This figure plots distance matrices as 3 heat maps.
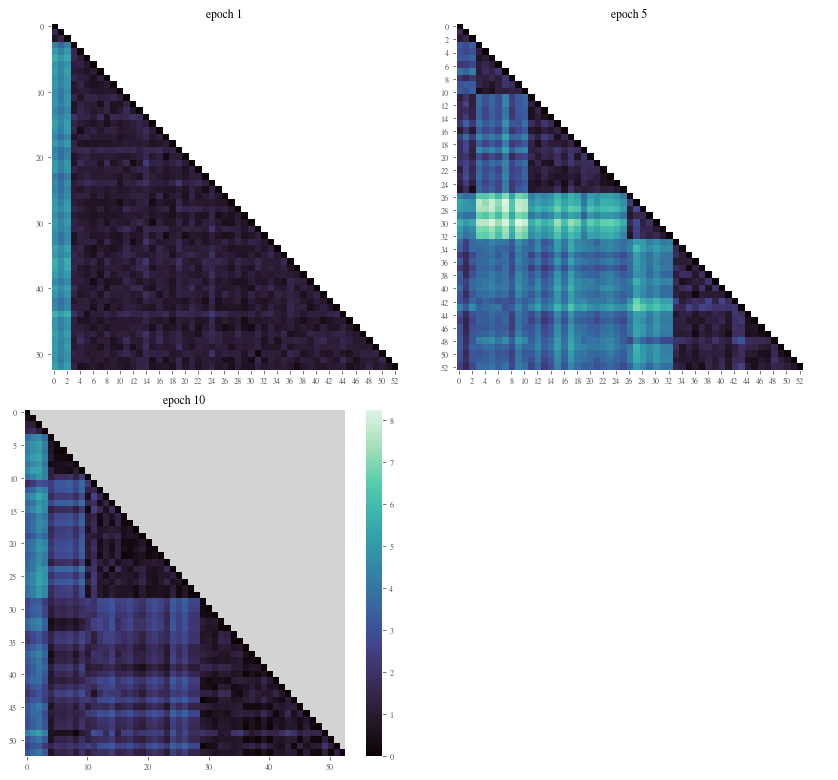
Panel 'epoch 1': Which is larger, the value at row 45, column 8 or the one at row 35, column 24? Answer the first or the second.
the second
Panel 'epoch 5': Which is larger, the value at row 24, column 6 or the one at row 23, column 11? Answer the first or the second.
the first
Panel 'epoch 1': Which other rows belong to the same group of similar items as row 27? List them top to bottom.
3, 4, 5, 6, 7, 8, 9, 10, 11, 12, 13, 14, 15, 16, 17, 18, 19, 20, 21, 22, 23, 24, 25, 26, 28, 29, 30, 31, 32, 33, 34, 35, 36, 37, 38, 39, 40, 41, 42, 43, 44, 45, 46, 47, 48, 49, 50, 51, 52
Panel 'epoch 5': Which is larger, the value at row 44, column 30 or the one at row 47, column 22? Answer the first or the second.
the first
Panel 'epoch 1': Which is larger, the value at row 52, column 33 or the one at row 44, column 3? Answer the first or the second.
the second
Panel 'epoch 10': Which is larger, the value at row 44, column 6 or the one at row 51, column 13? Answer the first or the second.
the second
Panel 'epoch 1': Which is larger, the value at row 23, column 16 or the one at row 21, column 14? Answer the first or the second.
the second
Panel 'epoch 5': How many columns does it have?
53
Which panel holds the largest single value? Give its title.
epoch 5
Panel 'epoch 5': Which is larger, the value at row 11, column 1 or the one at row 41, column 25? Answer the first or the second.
the second
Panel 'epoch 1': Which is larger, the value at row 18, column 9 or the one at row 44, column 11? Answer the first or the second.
the second
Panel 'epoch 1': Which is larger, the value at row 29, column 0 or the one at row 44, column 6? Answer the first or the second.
the first
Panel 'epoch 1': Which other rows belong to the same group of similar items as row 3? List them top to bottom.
4, 5, 6, 7, 8, 9, 10, 11, 12, 13, 14, 15, 16, 17, 18, 19, 20, 21, 22, 23, 24, 25, 26, 27, 28, 29, 30, 31, 32, 33, 34, 35, 36, 37, 38, 39, 40, 41, 42, 43, 44, 45, 46, 47, 48, 49, 50, 51, 52
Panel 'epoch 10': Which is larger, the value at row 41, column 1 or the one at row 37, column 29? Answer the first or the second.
the first
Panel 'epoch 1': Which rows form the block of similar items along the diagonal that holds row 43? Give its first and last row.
3 to 52
